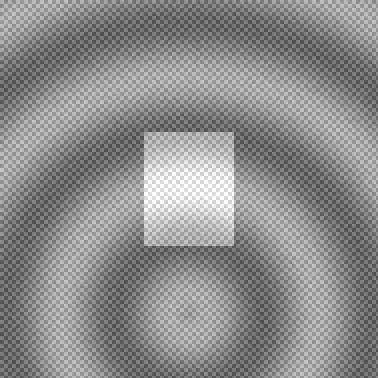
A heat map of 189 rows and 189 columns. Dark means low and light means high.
Rings: centred on the bottom middle. Odd patch: higher, in the centre. Ninth with the highest average: centre. Slope: none.
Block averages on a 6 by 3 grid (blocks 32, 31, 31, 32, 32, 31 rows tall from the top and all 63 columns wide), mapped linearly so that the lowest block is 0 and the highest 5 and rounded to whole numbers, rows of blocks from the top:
101 / 222 / 141 / 151 / 111 / 111
